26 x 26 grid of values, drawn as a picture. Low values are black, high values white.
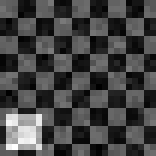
Ninth with the highest average: bottom left. Odd patch: higher, in the bottom left. Roughest part: bottom left.
